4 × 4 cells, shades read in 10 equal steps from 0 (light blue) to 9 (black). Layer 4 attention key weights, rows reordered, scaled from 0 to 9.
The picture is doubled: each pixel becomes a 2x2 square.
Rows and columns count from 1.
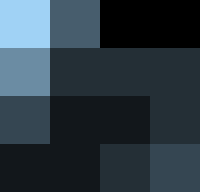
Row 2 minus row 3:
-3 -1 -1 0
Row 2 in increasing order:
3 7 7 7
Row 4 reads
8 8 7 6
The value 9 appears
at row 1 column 3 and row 1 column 4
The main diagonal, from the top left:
0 7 8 6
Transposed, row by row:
0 3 6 8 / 5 7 8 8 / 9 7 8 7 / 9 7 7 6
